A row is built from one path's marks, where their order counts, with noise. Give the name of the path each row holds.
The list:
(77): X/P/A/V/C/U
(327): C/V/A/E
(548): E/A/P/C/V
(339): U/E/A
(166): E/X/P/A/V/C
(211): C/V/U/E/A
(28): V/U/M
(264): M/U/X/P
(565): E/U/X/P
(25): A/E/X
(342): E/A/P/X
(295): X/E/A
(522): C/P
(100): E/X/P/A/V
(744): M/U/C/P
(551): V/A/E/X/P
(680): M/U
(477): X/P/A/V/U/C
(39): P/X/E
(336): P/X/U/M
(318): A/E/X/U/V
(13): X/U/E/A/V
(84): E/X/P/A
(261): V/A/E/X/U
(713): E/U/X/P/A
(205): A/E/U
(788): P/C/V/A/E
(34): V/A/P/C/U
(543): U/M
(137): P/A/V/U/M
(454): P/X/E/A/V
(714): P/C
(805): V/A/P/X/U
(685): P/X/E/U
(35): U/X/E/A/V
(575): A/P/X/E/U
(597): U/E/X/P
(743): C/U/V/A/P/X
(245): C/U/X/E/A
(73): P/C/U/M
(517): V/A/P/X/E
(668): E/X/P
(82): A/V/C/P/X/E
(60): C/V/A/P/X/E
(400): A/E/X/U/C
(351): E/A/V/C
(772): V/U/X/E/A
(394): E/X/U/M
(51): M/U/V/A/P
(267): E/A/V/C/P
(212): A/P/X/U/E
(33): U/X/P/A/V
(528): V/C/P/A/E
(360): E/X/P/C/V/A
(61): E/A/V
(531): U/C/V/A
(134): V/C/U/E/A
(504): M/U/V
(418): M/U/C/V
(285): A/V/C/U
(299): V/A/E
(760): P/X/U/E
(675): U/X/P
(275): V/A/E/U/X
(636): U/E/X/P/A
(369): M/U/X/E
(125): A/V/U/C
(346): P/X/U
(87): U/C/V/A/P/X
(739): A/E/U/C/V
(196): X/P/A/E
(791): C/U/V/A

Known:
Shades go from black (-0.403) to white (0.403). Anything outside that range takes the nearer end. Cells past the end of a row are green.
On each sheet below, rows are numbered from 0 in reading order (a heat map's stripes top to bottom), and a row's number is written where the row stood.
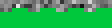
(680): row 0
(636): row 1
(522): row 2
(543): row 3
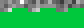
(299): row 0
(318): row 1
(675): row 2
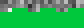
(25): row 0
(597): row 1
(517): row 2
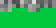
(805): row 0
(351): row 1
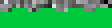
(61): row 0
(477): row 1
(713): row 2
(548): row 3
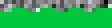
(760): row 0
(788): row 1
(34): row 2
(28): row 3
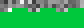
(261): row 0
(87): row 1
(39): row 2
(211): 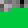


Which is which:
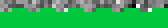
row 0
(82)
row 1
(454)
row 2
(685)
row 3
(267)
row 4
(137)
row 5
(360)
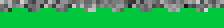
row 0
(51)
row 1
(264)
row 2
(35)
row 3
(394)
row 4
(342)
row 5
(33)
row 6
(528)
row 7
(60)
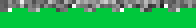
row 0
(551)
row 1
(565)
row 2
(369)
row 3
(791)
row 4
(739)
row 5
(125)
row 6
(668)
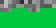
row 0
(295)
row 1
(100)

